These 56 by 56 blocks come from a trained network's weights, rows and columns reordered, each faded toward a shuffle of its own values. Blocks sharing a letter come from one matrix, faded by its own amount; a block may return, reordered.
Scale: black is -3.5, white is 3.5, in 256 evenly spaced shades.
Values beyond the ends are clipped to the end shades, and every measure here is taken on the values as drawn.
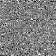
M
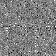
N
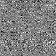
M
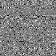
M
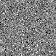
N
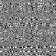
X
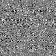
M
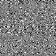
M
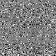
M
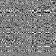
X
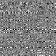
X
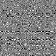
X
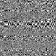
X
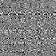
X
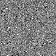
N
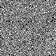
N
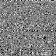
M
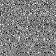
M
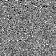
N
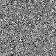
N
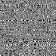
X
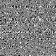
M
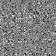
M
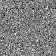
N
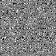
M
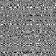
X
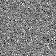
N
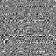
X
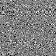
M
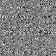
M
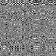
X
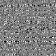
X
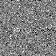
N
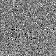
N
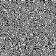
M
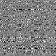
X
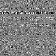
X
